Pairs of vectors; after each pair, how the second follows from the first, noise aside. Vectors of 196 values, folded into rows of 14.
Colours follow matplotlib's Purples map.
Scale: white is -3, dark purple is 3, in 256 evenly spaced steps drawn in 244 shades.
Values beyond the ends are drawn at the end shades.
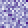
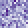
shuffled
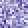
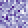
shuffled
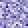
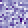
shuffled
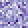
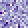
shuffled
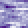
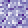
shuffled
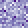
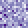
shuffled
